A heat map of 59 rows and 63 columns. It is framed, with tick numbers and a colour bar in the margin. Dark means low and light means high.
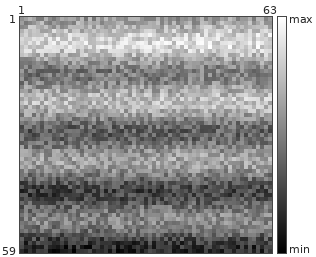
There is an overall slope up to the top. No single row or column stands out from its neighbours. Stripes running across repeat 4 times from top to bottom.
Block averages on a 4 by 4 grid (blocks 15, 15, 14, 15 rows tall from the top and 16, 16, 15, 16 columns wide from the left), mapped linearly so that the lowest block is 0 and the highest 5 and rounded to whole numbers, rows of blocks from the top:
5 5 5 5 | 3 3 3 4 | 2 2 2 2 | 0 0 1 1
